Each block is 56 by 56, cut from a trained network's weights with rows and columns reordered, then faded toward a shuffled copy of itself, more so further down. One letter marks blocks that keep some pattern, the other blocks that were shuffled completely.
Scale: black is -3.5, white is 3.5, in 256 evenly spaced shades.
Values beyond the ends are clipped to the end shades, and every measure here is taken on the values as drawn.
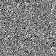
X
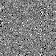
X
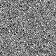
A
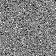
A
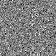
X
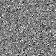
A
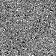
A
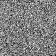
A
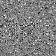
X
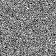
X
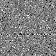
X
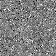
X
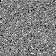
A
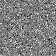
A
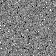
A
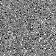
X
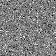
A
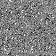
A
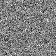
A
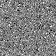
A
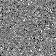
X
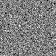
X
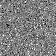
A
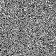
X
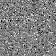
X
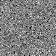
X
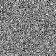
X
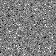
X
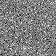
A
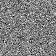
A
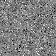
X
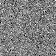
A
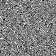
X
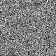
A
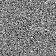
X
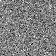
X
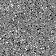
A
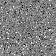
X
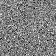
A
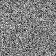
A
